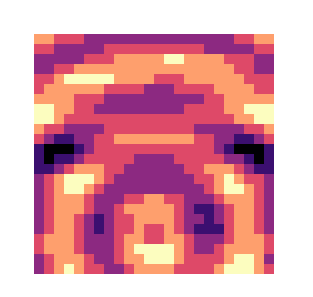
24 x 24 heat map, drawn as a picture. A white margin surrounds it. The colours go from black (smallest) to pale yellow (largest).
The centre is the calmest part. Rings spread out from the bottom middle. No single row or column stands out from its neighbours. There is no overall slope.
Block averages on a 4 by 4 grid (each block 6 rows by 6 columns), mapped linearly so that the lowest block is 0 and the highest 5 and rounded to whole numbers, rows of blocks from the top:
3443 / 1122 / 3102 / 4335
